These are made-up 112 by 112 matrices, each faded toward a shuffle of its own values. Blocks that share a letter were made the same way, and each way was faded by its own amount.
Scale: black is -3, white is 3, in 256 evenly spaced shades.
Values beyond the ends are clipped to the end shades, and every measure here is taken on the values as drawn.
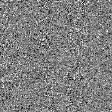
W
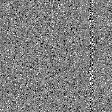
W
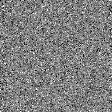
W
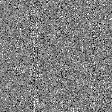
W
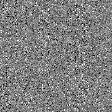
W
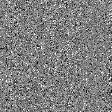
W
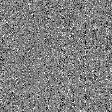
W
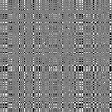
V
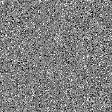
W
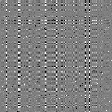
V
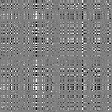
V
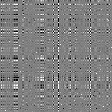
V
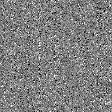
W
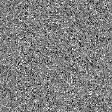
W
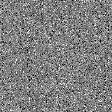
W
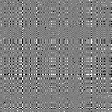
V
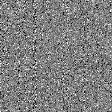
W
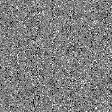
W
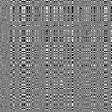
V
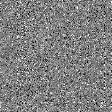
W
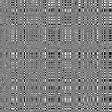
V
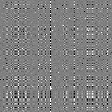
V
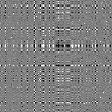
V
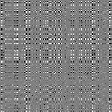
V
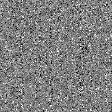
W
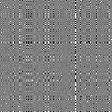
V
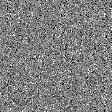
W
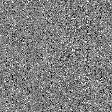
W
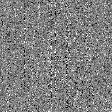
W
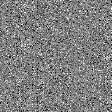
W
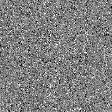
W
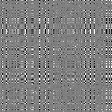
V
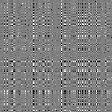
V
